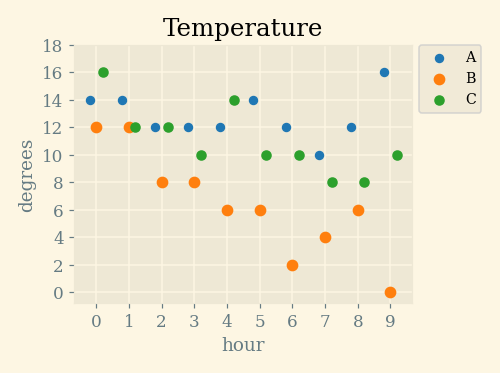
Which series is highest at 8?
A
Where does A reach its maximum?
9
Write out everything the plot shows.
Title: Temperature
x-axis: hour, ticks 0 1 2 3 4 5 6 7 8 9
y-axis: degrees, ticks 0 2 4 6 8 10 12 14 16 18
Legend: A, B, C
Values:
A: 14 14 12 12 12 14 12 10 12 16
B: 12 12 8 8 6 6 2 4 6 0
C: 16 12 12 10 14 10 10 8 8 10
